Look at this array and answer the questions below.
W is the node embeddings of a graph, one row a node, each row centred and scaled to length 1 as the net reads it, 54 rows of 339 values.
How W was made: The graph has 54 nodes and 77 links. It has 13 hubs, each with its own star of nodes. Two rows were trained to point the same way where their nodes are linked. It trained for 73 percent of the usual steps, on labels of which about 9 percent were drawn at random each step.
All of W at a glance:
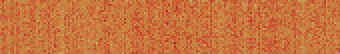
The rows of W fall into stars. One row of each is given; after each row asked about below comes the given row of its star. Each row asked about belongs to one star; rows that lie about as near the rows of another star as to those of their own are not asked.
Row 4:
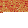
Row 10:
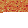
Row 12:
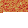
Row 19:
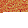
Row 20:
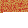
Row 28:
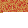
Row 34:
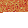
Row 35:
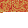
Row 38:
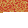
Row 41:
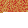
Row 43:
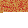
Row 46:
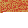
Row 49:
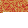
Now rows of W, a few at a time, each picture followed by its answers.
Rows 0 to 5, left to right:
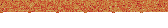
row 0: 10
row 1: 10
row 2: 4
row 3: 38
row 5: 34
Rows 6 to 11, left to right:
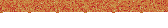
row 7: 49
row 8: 49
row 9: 28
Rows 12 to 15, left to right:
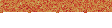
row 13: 38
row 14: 28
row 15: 28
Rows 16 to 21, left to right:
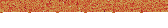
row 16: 35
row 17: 20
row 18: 41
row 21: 19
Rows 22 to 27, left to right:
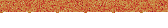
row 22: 41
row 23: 35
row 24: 43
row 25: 20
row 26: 12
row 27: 41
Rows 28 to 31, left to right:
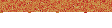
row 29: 46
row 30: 4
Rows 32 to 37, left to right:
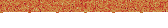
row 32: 34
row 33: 19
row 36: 43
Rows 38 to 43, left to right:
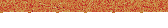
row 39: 20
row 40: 46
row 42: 20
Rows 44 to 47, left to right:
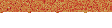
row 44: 46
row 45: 12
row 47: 43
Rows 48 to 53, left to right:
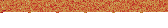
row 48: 4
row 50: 10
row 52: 41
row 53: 34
